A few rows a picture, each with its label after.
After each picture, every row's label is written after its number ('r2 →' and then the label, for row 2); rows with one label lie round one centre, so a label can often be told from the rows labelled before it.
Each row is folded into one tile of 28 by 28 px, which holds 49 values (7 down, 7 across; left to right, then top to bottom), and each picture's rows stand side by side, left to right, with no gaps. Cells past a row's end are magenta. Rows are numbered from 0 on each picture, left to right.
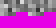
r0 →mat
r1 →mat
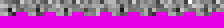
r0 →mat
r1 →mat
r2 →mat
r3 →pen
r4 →mat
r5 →mat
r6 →mat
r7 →mat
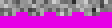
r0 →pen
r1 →pen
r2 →pen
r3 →mat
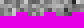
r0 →pen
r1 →pen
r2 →mat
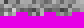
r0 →pen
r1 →pen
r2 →pen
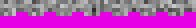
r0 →pen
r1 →pen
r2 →pen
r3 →mat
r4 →pen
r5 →pen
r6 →pen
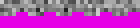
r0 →pen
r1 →mat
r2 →mat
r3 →pen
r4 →pen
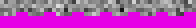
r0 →pen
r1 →pen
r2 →mat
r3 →pen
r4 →mat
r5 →pen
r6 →mat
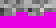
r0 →pen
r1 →pen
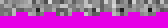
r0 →pen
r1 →mat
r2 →pen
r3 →mat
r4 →mat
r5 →mat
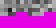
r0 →mat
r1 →pen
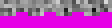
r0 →pen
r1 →pen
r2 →mat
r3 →mat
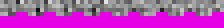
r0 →mat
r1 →mat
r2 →mat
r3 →mat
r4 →pen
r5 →pen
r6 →pen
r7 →pen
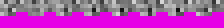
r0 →mat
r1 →pen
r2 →mat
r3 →mat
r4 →mat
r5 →mat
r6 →mat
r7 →mat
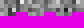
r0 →mat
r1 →pen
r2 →mat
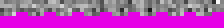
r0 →pen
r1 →pen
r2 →pen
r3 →mat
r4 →mat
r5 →mat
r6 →pen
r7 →mat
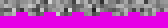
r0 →pen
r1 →mat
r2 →mat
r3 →mat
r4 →pen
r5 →pen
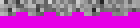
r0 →mat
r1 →mat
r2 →pen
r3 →mat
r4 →pen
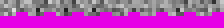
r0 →pen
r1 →mat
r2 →mat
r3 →mat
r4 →pen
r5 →pen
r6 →mat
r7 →pen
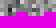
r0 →mat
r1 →pen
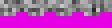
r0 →pen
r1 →pen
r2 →pen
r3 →mat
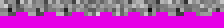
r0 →mat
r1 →mat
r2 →mat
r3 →pen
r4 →pen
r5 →mat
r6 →mat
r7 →pen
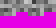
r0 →pen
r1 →pen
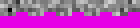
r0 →mat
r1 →pen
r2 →pen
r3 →pen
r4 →mat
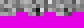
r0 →pen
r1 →mat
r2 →mat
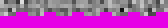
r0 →mat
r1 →pen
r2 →pen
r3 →pen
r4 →mat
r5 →mat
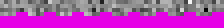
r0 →pen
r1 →mat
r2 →pen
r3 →mat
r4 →pen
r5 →pen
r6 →mat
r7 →mat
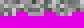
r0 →pen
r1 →pen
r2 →pen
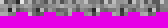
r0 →mat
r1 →mat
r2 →pen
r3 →mat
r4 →mat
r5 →mat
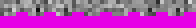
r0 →pen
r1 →mat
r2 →mat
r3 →pen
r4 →pen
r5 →mat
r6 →mat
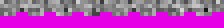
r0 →pen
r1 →pen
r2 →mat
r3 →mat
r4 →pen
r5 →pen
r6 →pen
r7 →mat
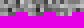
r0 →mat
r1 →mat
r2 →pen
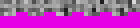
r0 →pen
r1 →pen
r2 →mat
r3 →mat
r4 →mat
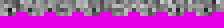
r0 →mat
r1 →pen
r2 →pen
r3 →mat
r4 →pen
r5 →mat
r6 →mat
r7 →mat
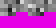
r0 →mat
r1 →mat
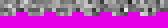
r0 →pen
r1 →pen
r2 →pen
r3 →mat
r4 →mat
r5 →mat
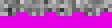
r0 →mat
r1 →pen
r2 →pen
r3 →pen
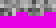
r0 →pen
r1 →pen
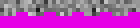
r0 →pen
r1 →mat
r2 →pen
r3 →mat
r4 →pen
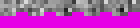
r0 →pen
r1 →pen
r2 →mat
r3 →mat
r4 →mat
